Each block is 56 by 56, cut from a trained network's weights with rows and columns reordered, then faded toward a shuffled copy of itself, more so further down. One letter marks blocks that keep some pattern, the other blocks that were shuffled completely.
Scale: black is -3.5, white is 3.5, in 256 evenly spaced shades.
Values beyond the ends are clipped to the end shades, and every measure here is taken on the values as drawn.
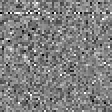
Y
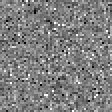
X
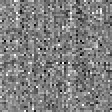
Y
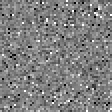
X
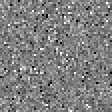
X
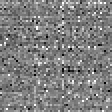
Y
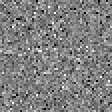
X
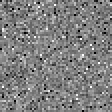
X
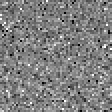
X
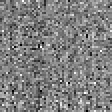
Y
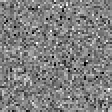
X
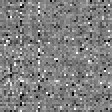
Y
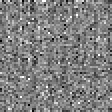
Y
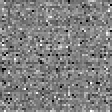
Y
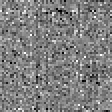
Y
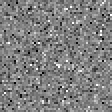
X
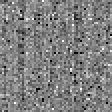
Y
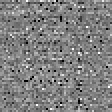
Y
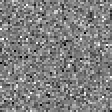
X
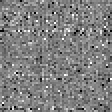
Y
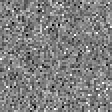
X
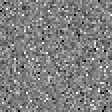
X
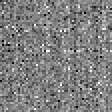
Y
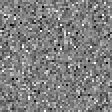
X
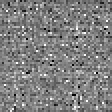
Y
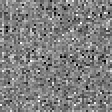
Y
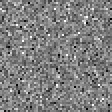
X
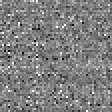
Y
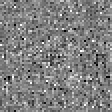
Y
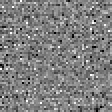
Y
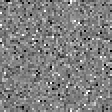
X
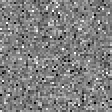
X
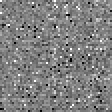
Y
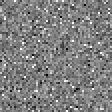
X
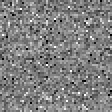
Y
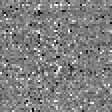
Y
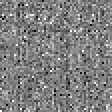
Y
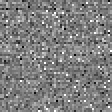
Y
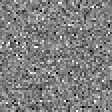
X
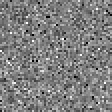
X
